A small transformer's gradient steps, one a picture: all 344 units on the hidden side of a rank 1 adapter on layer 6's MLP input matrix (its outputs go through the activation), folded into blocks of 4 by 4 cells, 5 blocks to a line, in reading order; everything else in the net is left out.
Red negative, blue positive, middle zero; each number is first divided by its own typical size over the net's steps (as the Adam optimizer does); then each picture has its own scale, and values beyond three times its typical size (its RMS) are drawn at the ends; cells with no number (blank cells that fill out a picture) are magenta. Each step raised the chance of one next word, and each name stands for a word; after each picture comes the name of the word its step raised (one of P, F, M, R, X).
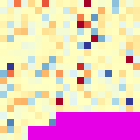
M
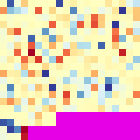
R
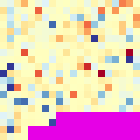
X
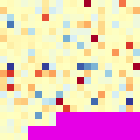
M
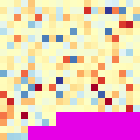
M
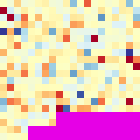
X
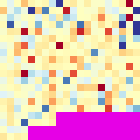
R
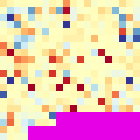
R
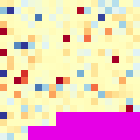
X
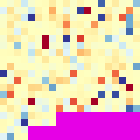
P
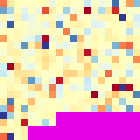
P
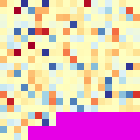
R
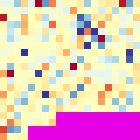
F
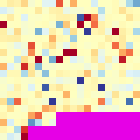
R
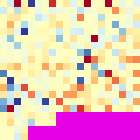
M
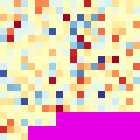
F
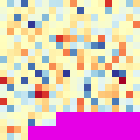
F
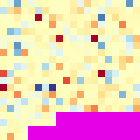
X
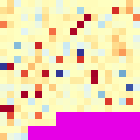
M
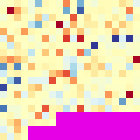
P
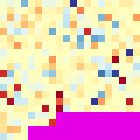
X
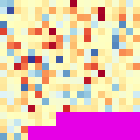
R
